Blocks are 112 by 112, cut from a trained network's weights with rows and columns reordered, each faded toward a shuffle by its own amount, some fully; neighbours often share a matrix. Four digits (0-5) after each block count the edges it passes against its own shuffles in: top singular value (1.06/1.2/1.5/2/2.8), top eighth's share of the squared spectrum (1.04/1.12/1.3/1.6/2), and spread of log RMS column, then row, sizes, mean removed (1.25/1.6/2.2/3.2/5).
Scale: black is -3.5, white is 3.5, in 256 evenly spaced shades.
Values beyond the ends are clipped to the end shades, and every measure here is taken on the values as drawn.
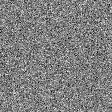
0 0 0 0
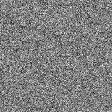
2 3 0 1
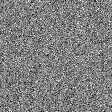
0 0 0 0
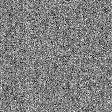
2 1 0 1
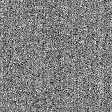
2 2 0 1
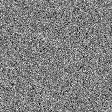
0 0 0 0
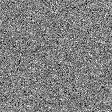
0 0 0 0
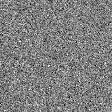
1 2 0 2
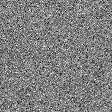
0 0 0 0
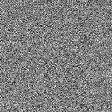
3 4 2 1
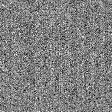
2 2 0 2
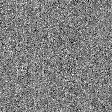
1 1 0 0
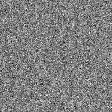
2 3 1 1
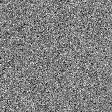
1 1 0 0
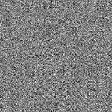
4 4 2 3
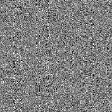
3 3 3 1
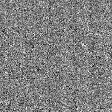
1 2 0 2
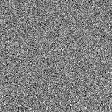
2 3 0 1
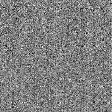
2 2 0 2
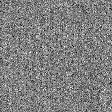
2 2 0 2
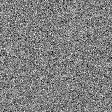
1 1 0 0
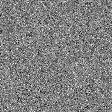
1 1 1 0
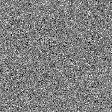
2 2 2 0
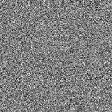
3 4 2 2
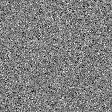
1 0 0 0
